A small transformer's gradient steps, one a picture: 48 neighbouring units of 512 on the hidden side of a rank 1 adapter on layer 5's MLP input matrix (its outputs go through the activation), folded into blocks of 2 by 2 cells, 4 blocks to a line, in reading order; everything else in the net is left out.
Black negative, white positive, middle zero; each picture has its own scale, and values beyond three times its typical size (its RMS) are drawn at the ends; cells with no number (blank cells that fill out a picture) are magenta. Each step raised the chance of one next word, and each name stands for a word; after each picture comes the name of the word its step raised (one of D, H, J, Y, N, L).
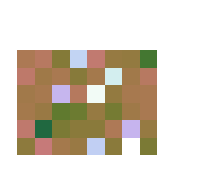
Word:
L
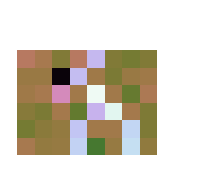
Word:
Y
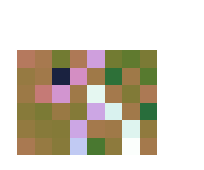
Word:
Y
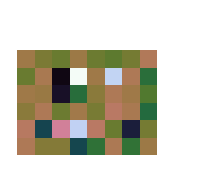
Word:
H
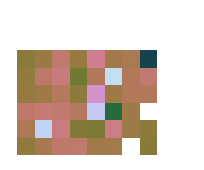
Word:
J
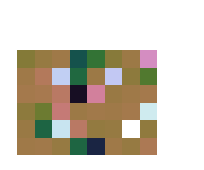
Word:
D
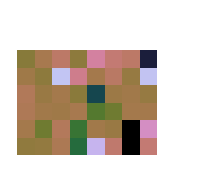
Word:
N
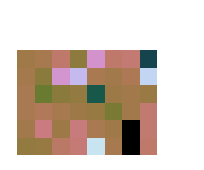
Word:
N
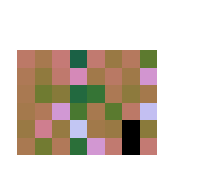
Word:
N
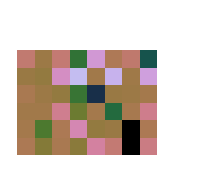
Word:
N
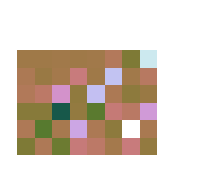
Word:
D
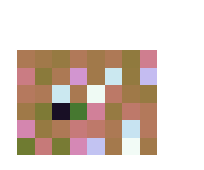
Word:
L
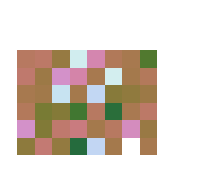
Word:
L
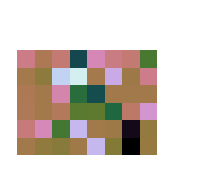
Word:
N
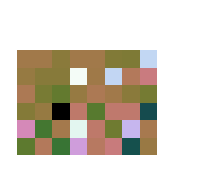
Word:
H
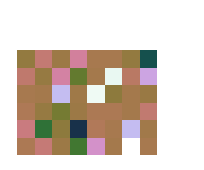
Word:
L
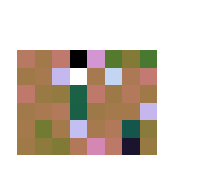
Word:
N
